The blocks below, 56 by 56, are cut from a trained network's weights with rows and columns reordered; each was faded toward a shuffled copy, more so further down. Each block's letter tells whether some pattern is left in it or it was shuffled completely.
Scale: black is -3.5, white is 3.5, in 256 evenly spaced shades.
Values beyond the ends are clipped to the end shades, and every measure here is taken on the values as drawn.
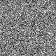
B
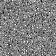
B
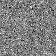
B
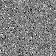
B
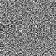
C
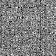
C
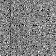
C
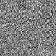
C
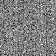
C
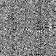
C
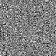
C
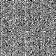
C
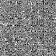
C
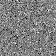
B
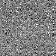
C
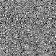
C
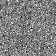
B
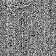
C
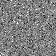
B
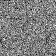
B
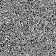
B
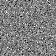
B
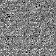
C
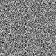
C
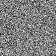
B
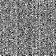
C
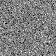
B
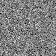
B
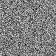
B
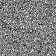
B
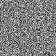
C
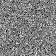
B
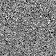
B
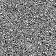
B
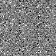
C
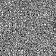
C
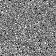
B
